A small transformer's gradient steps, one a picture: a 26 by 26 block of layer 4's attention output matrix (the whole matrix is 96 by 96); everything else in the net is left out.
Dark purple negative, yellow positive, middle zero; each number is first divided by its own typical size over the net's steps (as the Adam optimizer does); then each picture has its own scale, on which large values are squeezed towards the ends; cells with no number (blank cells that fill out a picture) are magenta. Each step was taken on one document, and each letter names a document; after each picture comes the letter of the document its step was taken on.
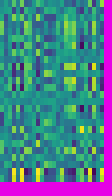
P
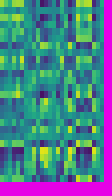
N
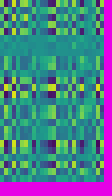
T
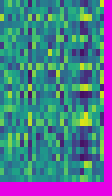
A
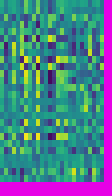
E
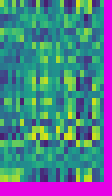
N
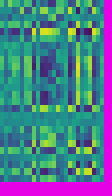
N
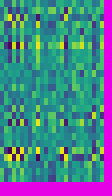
P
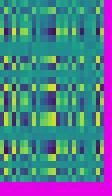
T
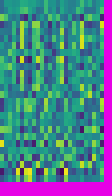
E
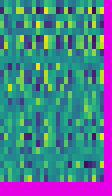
E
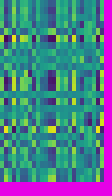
T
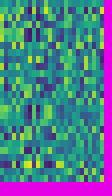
A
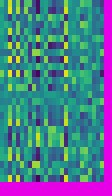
P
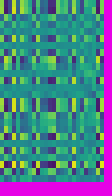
T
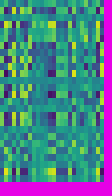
T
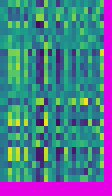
E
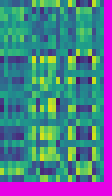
N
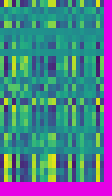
T
